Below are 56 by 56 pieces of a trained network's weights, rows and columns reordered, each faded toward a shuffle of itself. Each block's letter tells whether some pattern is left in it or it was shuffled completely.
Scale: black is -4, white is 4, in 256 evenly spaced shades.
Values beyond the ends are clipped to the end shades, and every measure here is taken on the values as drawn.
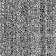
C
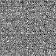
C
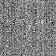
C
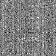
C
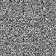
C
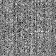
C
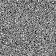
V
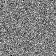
V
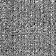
C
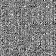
C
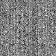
C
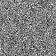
V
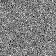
V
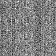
C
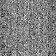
C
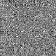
C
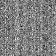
C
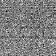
C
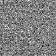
C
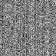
C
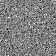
V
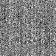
C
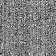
C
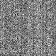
C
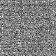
C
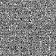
C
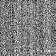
C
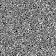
V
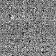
C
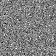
V
